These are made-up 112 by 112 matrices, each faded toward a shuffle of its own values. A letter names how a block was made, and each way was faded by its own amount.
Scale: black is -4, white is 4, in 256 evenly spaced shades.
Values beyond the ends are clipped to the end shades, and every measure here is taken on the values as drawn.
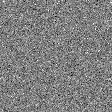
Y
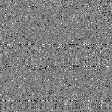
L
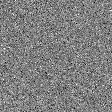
Y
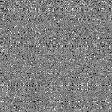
L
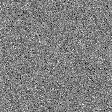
Y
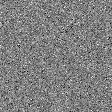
Y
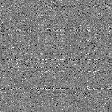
L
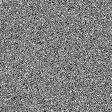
Y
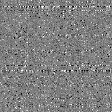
L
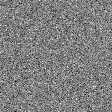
Y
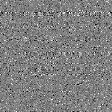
L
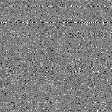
L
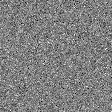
Y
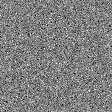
Y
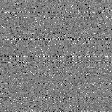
L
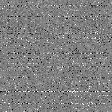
L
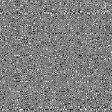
L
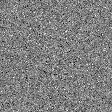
Y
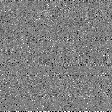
L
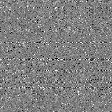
L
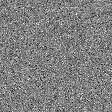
Y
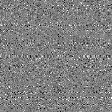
L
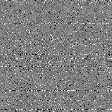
L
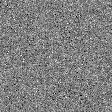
Y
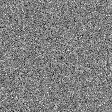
Y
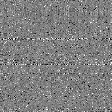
L
